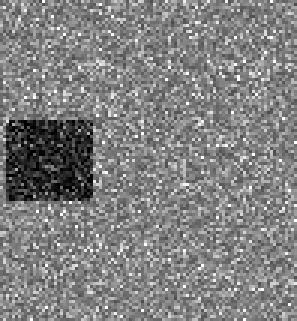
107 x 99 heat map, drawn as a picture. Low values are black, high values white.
Ninth with the lowest average: middle left. Odd patch: lower, in the middle left. Odd rows or columns: none. Average level on the scale: 50%.
